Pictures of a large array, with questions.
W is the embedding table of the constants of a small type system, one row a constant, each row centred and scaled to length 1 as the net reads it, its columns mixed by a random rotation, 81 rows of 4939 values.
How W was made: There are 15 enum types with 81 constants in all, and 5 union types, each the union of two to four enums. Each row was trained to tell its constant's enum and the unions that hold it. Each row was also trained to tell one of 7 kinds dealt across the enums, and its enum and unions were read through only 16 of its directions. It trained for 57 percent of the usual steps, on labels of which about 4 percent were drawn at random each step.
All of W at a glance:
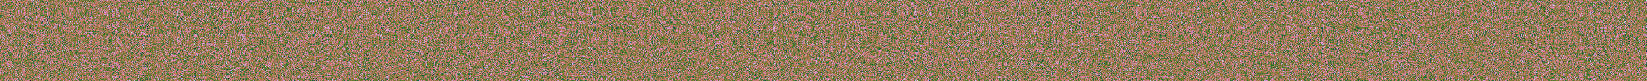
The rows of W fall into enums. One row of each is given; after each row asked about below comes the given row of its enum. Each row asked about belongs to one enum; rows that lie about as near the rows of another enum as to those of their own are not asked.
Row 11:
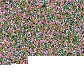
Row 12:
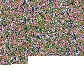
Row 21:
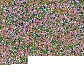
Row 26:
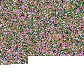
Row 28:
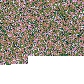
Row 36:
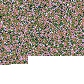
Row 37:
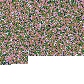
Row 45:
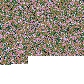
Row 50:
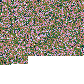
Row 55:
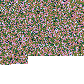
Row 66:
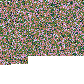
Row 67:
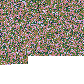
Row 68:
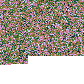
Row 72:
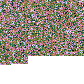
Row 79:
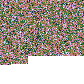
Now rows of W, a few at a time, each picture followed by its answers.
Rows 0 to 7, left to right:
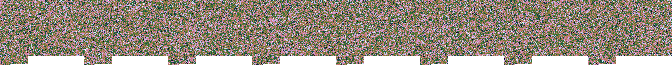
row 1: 26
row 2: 36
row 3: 50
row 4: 50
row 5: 79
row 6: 45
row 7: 37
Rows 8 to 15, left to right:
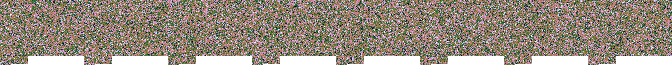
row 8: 37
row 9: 11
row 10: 12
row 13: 21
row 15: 26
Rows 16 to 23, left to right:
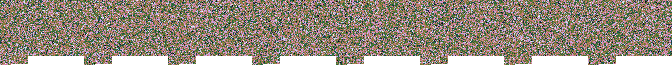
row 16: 67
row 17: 67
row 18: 72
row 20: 50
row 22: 21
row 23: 12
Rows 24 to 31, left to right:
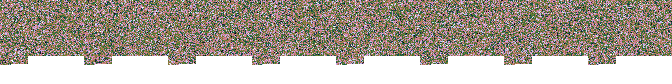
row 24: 67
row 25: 37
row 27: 28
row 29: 66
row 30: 11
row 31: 12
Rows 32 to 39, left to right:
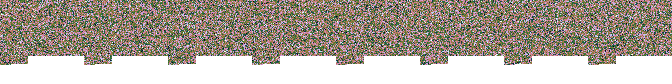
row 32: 72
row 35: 36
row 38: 12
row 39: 67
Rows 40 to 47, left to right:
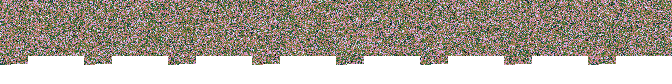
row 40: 68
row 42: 68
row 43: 26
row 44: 50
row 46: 72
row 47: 37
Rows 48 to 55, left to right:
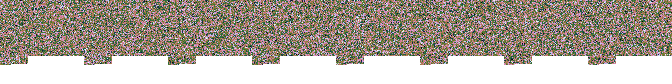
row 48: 21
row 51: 68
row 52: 36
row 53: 28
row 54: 36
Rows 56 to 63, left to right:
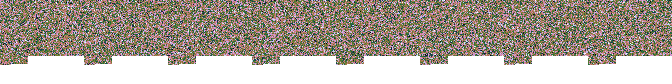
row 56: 21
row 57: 37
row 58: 79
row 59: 50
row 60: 55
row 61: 26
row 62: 11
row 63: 26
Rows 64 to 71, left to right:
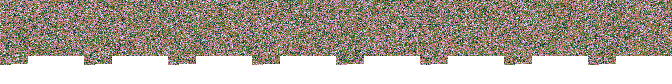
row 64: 12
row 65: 67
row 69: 55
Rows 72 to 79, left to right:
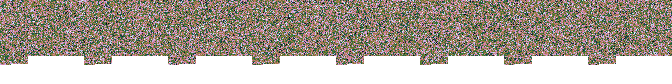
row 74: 55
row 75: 21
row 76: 11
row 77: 11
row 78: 55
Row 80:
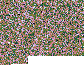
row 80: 28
